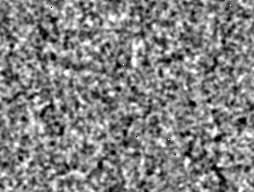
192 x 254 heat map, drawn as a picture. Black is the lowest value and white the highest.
There is no seam. No overall slope runs across the table. The histogram is bell-shaped. Six lone cells stand out: three far higher and three far lower than their neighbours. Neither half mirrors the other. The texture is blotchy. No regular stripes run through it. No row or column stands out.
